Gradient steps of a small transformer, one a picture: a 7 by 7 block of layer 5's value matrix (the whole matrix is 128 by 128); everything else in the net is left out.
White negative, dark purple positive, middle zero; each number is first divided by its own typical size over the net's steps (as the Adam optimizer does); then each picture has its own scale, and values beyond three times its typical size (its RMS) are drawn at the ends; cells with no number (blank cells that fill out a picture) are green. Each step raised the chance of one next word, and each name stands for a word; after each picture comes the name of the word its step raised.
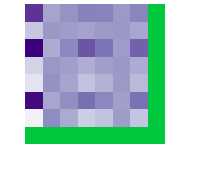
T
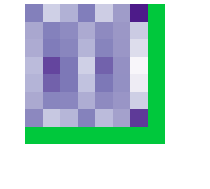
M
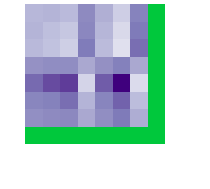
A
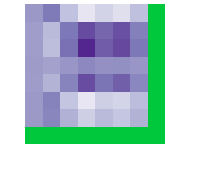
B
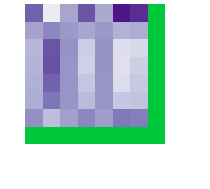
M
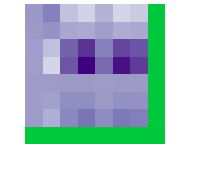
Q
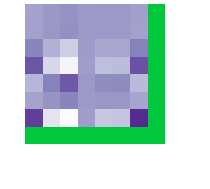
Q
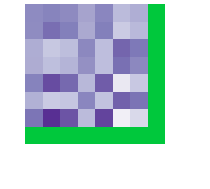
T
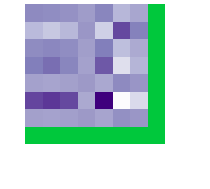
B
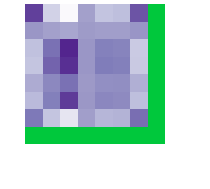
M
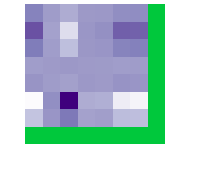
B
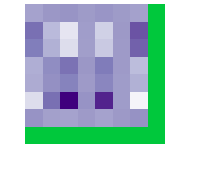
B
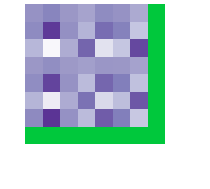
T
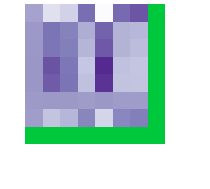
M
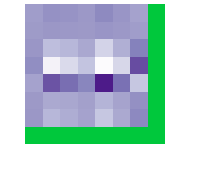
Q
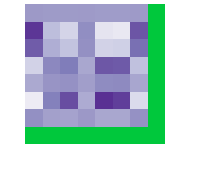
B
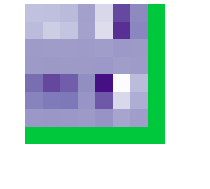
A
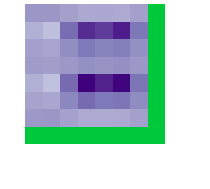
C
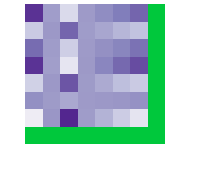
T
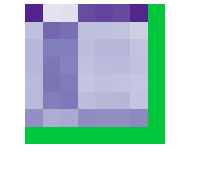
M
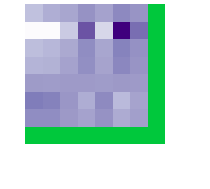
C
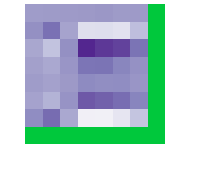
T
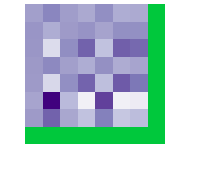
B
